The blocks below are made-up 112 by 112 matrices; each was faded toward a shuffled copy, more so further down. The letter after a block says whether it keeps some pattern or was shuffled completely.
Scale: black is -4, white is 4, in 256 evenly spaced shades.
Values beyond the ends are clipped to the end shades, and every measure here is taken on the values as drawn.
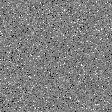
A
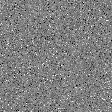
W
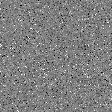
W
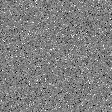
A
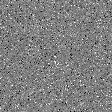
A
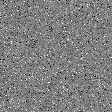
A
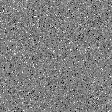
W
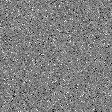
W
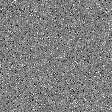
A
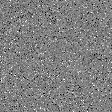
W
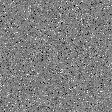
A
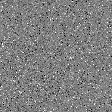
W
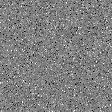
W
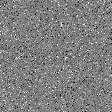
A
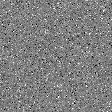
W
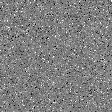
W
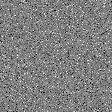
A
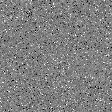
W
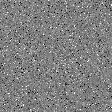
W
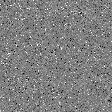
W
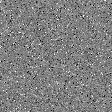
A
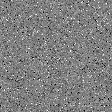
W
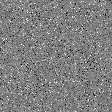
A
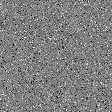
W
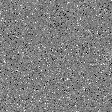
A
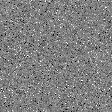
W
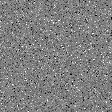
A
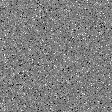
A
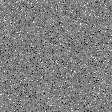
A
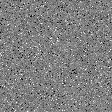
W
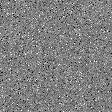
A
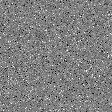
A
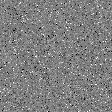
W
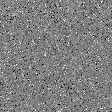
W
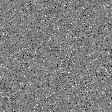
A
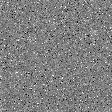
A
